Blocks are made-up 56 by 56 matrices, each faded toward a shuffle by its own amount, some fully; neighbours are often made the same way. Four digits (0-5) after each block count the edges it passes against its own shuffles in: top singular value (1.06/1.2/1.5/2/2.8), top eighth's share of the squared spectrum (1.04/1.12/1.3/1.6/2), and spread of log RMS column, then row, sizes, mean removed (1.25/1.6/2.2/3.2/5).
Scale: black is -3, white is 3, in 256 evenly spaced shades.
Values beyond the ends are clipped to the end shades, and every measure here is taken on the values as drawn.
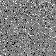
2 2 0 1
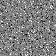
2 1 0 0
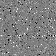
2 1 0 0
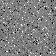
0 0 0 0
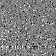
3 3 0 2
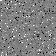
1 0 0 0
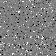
2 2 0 1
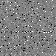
2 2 0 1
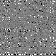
4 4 1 2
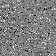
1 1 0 0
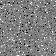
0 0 0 0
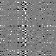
4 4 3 2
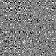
4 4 2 2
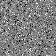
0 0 0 0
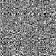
4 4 2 2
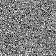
2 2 0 0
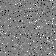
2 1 1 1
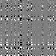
4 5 4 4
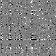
3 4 2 2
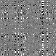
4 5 3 3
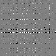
4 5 2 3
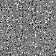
0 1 2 0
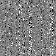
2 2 3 0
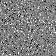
1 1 0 0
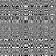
5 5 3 4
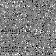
3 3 1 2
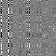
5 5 3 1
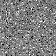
2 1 0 0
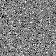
1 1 0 0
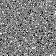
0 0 0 0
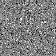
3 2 1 1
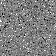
0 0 0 0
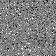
0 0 0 0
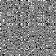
4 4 2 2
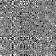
4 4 2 2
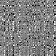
4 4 3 2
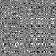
4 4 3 3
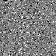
3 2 0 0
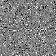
3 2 1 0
